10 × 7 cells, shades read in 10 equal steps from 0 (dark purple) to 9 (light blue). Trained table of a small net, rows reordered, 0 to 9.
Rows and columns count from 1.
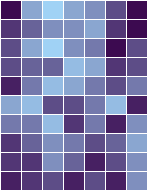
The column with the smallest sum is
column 1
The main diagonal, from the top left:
0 4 9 8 5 8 6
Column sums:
26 48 62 49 47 27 37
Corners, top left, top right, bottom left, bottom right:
0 0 1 6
